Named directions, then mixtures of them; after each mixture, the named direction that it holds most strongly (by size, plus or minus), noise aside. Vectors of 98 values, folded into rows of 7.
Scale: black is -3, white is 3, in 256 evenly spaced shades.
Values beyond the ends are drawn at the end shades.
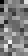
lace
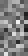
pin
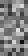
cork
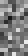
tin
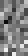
tin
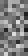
pin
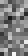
tin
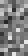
tin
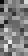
lace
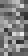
pin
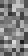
cork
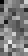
lace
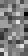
pin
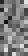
lace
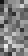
lace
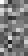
tin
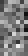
pin
